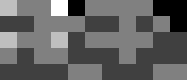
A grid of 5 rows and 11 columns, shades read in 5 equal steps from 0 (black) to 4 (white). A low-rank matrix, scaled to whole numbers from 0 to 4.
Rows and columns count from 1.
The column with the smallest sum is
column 11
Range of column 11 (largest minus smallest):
2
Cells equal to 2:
25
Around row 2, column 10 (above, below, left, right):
0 1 1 0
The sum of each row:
19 15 21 15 15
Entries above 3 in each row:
1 0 0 0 0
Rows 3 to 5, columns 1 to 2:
3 2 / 2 1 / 1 1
